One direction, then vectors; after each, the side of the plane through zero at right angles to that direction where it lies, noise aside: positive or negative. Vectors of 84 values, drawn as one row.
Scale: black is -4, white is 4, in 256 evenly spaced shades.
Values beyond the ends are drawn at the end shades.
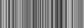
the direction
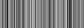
negative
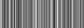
negative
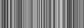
negative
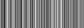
negative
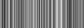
negative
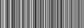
positive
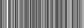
positive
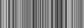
positive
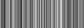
negative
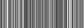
positive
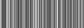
negative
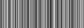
positive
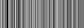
negative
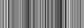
positive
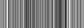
positive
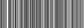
positive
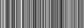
positive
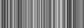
negative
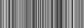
positive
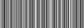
negative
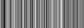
negative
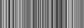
positive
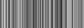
positive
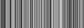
negative
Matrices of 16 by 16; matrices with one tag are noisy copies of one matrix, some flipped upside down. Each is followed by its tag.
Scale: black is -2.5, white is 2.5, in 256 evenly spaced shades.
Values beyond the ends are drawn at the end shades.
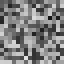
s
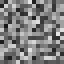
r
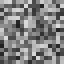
s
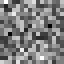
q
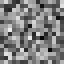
q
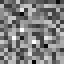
r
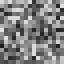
s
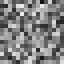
q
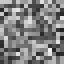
s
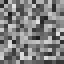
r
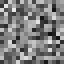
r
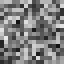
s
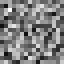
q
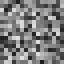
q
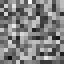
r
